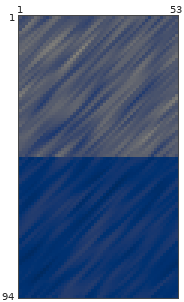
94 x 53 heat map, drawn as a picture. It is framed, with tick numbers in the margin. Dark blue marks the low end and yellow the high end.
The table splits into 2 rows of 1 panel. Panel 1,1: low, slanting up to the right. Panel 2,1: very low, slanting up to the right, faint in contrast.
